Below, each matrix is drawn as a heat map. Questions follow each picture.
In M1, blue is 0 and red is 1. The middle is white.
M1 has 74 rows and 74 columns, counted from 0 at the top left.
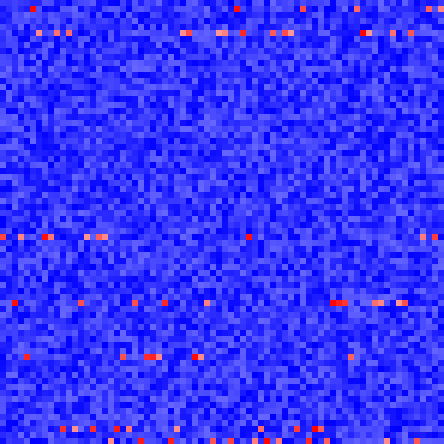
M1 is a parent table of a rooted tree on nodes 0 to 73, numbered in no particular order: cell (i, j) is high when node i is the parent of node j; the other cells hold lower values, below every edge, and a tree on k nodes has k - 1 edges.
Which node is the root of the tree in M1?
1
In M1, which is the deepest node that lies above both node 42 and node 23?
73
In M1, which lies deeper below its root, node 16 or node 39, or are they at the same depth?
node 16
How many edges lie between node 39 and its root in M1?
1
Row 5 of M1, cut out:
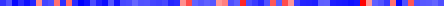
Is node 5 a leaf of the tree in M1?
no
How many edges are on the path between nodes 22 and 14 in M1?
4
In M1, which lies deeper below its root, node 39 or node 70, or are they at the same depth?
node 70
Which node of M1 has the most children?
5
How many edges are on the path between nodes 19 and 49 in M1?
2
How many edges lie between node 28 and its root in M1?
2
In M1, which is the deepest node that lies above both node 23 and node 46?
73
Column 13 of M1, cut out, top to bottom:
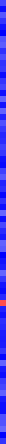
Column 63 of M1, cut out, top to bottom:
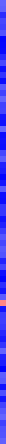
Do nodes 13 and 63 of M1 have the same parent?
yes
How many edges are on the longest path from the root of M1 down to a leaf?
2
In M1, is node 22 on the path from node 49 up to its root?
no
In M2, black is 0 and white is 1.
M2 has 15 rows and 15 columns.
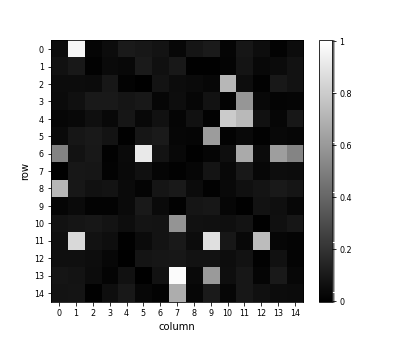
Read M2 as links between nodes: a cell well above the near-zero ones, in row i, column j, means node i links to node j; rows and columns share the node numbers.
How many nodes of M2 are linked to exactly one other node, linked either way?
4
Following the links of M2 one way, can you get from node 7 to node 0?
no
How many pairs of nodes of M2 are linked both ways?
0
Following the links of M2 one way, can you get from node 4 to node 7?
yes
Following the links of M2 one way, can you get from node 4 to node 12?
yes
